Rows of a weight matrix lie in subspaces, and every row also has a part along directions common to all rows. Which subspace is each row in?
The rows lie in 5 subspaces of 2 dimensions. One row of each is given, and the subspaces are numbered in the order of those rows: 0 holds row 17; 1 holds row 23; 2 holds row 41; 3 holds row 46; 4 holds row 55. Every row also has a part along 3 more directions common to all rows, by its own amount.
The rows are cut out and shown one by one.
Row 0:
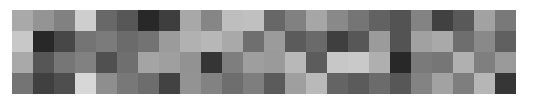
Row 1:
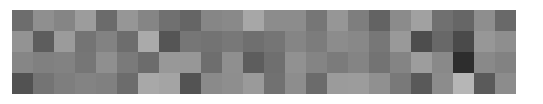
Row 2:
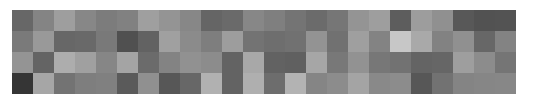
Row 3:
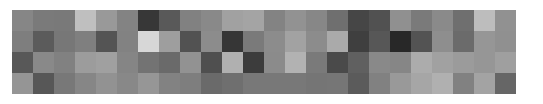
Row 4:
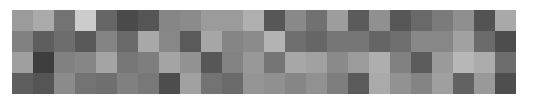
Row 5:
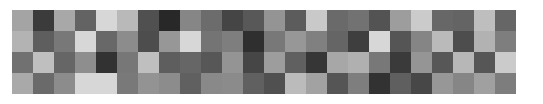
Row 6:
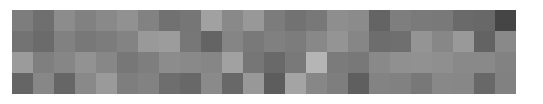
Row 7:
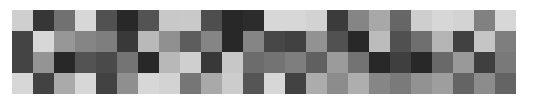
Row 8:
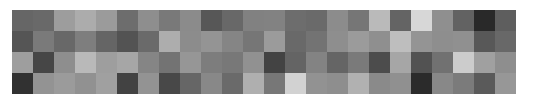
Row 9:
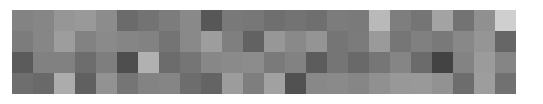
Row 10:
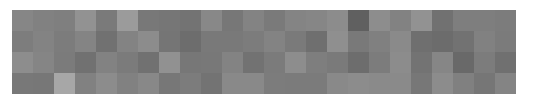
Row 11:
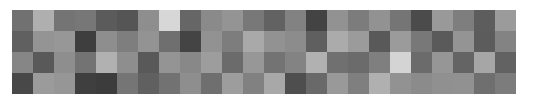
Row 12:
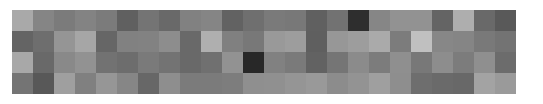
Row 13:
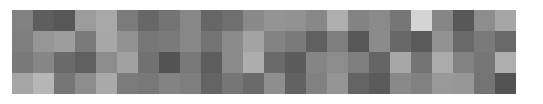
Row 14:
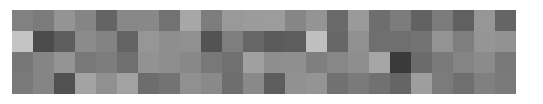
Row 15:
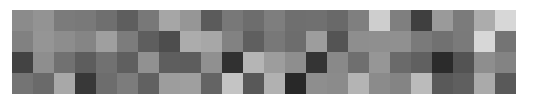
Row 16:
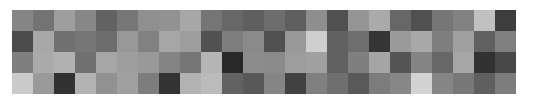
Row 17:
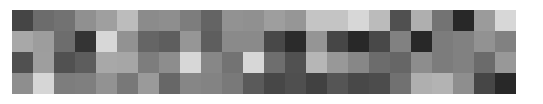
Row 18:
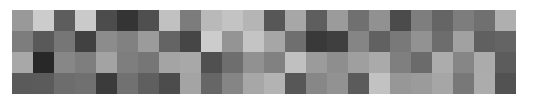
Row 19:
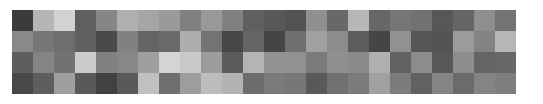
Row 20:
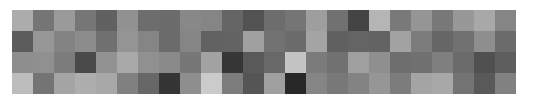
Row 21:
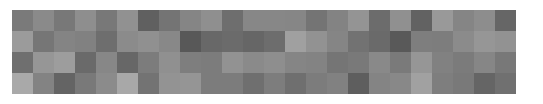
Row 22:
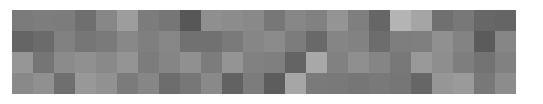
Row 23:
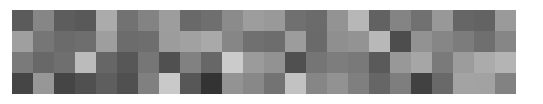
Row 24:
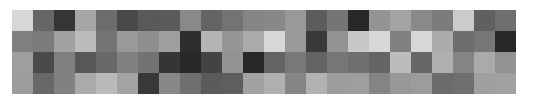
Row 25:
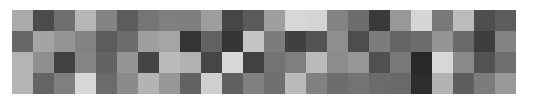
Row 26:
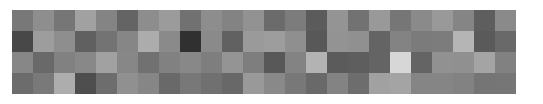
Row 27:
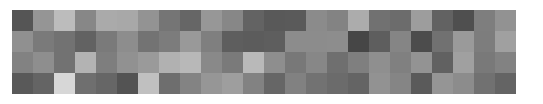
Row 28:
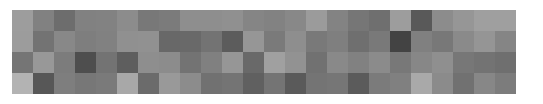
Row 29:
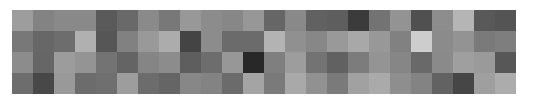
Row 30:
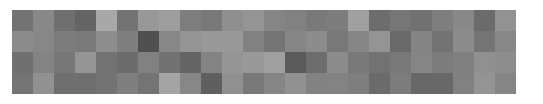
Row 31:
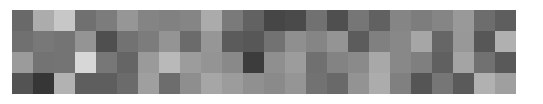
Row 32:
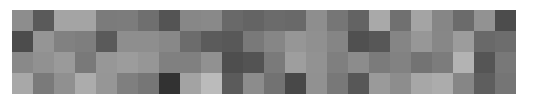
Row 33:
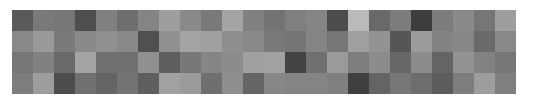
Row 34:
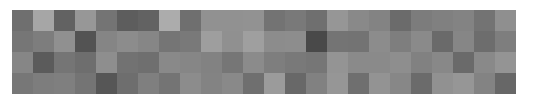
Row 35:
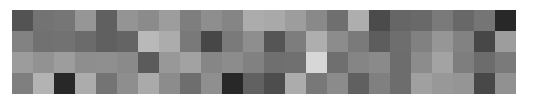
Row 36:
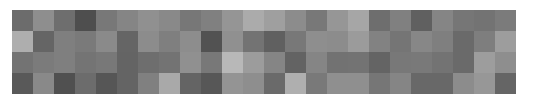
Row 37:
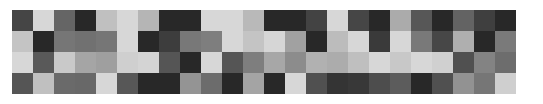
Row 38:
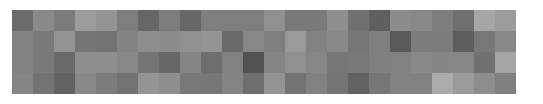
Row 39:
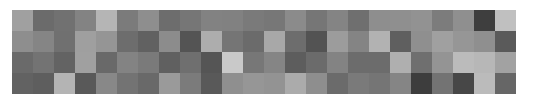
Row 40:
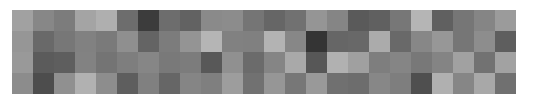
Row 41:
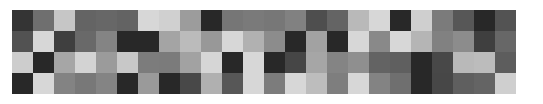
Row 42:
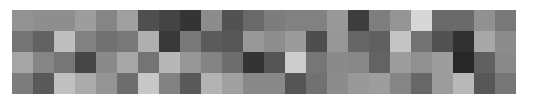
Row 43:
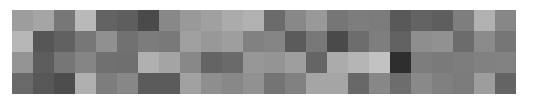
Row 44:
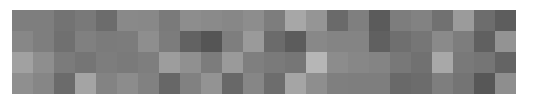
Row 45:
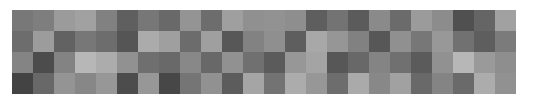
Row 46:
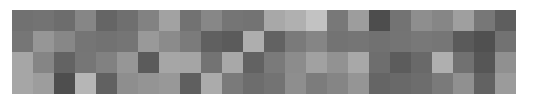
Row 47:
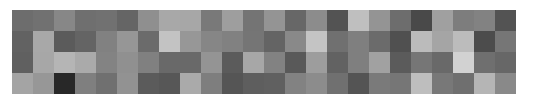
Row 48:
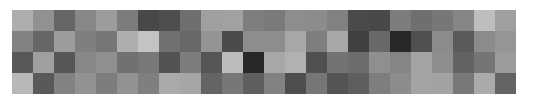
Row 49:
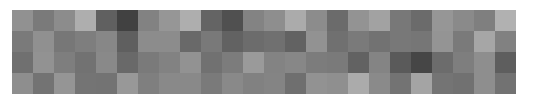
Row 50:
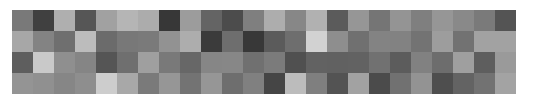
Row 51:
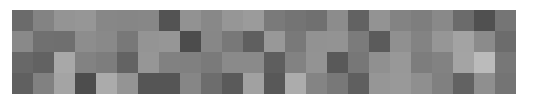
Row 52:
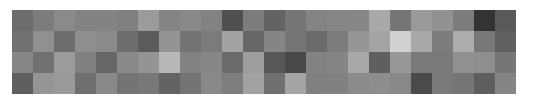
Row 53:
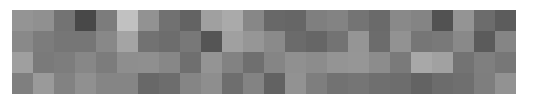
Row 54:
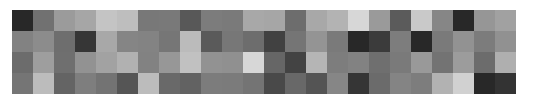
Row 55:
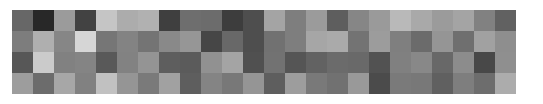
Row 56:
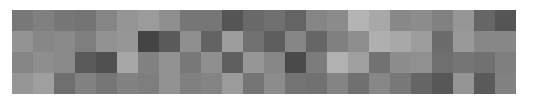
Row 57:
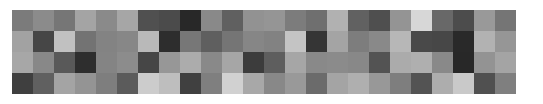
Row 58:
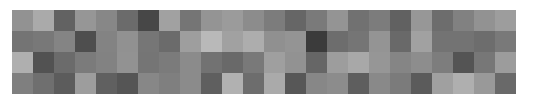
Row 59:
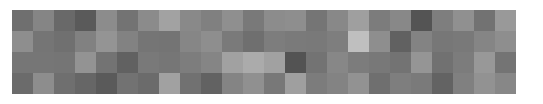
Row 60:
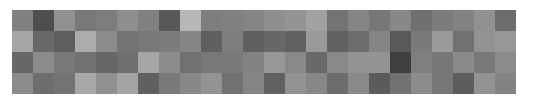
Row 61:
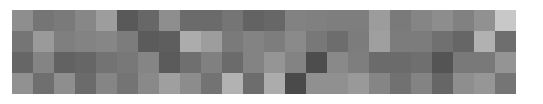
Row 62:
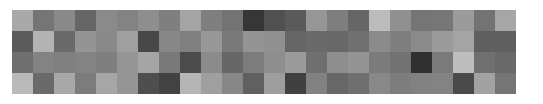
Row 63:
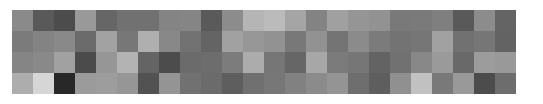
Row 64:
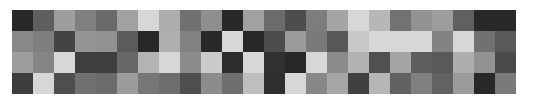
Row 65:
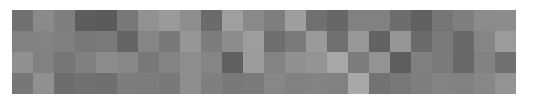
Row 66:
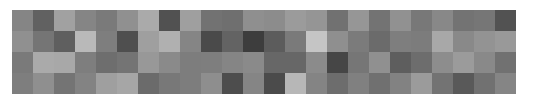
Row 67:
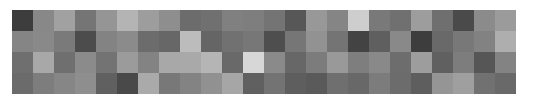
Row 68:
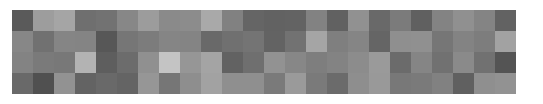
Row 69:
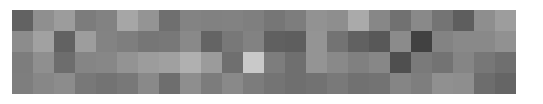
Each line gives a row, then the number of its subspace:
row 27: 0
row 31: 0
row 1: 1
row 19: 0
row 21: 2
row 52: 2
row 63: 0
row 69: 0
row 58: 4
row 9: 3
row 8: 2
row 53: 3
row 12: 0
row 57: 1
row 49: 3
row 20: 1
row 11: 4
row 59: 1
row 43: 4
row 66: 4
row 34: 4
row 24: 0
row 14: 4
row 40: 4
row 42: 1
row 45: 2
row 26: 4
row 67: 0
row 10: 1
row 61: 3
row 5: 4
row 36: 1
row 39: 1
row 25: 3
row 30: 1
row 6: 3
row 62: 1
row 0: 4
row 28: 2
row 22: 3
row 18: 4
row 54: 0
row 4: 4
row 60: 4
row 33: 1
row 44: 3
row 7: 3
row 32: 1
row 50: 4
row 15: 3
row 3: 2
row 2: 2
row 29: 0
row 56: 2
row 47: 1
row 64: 2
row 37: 3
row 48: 2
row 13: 0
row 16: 1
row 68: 0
